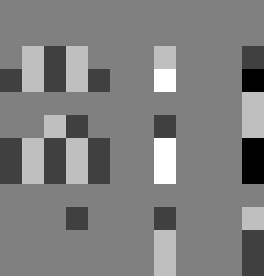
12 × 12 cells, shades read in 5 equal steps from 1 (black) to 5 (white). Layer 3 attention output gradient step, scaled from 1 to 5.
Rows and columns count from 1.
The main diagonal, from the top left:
3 3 2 4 3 3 3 5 3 3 3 2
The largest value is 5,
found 3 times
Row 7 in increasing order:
1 2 2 2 3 3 3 3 3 4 4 5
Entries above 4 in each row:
0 0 0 1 0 0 1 1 0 0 0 0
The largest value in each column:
3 4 4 4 3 3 3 5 3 3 3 4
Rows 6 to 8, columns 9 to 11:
3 3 3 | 3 3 3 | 3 3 3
